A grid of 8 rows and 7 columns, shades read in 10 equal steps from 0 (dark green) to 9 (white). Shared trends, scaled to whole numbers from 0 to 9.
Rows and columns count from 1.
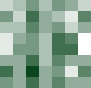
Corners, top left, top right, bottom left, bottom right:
7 7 4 5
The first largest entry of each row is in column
1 6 6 7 7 4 6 2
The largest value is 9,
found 2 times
